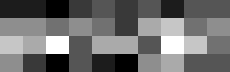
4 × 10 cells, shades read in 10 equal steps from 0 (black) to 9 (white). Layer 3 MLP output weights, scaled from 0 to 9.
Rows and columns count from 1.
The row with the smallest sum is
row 1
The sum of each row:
19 47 60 28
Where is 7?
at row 2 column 8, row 3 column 1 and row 3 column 9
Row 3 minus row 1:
6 5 9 1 3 4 0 8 4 1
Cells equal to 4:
4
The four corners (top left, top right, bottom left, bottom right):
1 3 5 3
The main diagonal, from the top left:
1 5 9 3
